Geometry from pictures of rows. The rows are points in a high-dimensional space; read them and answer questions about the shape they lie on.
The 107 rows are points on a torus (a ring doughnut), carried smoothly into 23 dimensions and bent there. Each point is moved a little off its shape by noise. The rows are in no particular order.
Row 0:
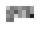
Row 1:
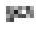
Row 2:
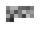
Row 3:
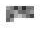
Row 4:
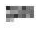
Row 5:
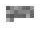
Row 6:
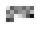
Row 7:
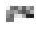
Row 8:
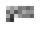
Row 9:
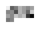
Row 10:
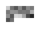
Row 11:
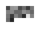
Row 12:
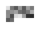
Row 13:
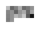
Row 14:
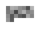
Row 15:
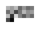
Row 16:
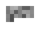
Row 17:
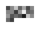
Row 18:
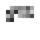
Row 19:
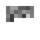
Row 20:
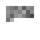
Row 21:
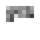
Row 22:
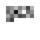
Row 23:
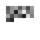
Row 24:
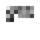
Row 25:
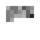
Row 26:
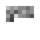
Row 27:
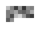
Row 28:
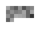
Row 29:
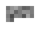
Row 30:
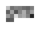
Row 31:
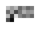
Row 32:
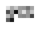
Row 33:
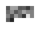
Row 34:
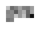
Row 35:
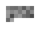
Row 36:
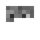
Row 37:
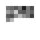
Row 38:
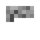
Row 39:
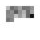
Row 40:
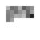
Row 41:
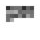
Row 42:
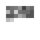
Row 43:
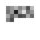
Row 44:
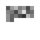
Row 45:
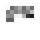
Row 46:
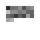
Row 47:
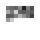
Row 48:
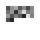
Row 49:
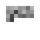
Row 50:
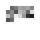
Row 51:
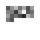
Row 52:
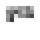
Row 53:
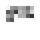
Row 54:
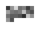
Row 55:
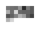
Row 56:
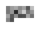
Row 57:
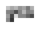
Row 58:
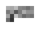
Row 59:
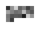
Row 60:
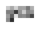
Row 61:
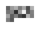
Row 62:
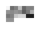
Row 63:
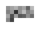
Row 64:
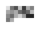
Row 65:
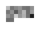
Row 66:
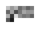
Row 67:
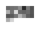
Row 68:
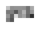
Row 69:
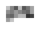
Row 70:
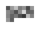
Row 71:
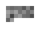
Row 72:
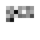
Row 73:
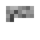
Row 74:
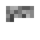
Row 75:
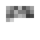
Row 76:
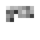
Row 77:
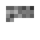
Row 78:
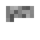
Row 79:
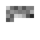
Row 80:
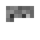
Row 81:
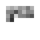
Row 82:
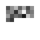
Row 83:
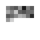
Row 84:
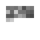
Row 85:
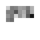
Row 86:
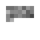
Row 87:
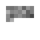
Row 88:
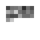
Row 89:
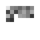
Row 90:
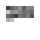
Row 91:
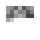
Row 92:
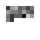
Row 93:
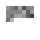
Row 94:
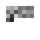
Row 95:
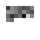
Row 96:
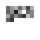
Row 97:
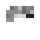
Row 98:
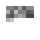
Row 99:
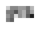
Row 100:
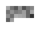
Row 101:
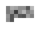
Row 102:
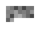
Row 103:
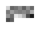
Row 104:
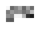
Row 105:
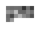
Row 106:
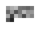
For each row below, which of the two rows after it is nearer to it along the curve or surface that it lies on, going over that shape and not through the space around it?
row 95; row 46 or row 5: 46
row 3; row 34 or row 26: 34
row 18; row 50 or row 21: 50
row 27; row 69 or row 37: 37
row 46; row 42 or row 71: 42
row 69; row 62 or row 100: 62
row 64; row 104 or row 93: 104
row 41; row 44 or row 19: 19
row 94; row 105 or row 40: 40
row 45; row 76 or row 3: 3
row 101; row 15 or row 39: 15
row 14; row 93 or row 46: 46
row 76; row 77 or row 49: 49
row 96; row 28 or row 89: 89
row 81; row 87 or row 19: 19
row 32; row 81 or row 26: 81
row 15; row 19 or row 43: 19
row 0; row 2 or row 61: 2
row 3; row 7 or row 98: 7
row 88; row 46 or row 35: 46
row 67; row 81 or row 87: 87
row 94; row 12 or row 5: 5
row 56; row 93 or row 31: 31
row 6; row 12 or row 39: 12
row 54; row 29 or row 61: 61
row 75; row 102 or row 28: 28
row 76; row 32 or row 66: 32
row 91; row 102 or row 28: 28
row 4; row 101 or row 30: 101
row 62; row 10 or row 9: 9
